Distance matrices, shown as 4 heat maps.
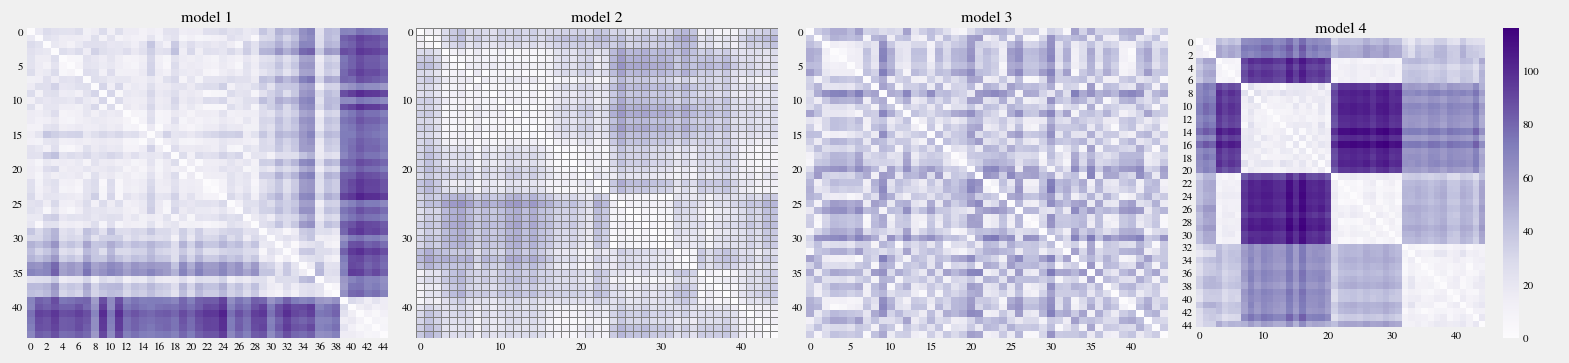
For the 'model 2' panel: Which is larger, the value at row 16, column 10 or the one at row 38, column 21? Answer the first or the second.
the second
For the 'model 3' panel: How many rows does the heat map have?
45
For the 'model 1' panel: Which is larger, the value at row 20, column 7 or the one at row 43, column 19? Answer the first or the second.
the second
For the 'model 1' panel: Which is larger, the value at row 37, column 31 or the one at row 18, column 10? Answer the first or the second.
the second
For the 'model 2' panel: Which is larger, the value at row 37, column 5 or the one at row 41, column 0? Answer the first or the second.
the first
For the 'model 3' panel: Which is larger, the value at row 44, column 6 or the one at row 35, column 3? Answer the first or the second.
the second
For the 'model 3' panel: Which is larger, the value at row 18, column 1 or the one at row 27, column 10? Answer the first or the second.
the first
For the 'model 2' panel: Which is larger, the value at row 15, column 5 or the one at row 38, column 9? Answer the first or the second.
the second
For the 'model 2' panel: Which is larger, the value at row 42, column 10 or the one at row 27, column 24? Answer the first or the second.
the first
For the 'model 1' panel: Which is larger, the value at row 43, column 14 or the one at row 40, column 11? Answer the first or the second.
the second
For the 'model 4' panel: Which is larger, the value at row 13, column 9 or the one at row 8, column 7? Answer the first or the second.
the second
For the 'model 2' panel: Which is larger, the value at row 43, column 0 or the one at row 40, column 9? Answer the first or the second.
the first
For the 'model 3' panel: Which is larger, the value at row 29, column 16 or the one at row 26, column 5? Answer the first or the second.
the second
